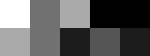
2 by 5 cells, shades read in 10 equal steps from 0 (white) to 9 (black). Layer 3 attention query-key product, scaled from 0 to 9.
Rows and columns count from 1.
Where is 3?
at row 1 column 3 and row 2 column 1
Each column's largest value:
3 5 8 9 9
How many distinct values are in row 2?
4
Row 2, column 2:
5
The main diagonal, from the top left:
0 5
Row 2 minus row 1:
3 0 5 -3 -1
